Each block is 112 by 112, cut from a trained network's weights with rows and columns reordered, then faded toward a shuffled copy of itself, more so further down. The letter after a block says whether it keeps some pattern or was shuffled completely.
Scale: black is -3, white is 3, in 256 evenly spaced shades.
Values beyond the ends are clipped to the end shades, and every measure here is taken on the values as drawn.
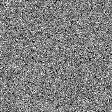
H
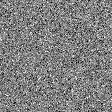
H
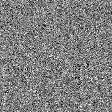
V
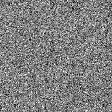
V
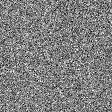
H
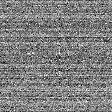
V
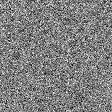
H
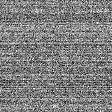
V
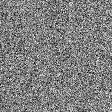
H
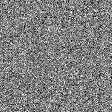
V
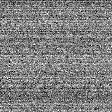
V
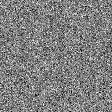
V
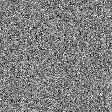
V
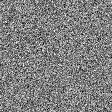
H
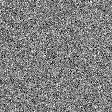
H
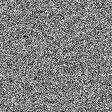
H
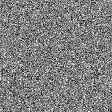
V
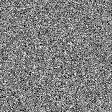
H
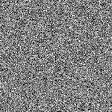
V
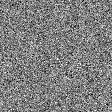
H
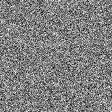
H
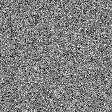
V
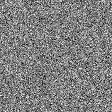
H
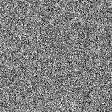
V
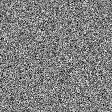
H
